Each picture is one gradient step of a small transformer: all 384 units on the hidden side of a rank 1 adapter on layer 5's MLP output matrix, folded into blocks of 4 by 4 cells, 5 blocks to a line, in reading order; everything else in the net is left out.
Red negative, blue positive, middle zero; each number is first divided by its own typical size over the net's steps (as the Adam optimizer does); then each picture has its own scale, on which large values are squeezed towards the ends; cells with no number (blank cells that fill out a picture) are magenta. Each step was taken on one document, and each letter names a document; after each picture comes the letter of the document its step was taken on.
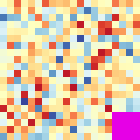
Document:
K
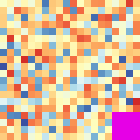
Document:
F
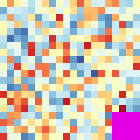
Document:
K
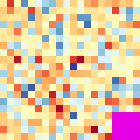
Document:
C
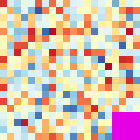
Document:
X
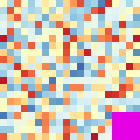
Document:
K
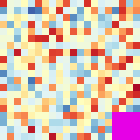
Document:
X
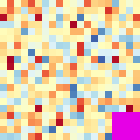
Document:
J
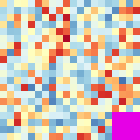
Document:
X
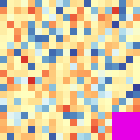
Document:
J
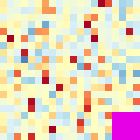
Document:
J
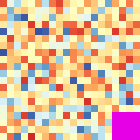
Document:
F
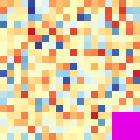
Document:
C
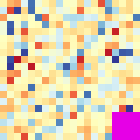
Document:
J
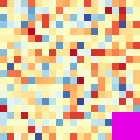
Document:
X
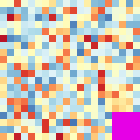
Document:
K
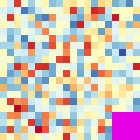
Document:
K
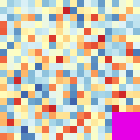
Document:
F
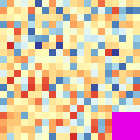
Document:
C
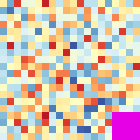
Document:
F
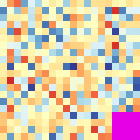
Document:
C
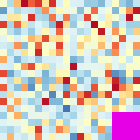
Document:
X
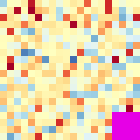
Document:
J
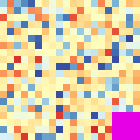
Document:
C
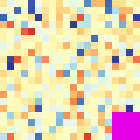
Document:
J
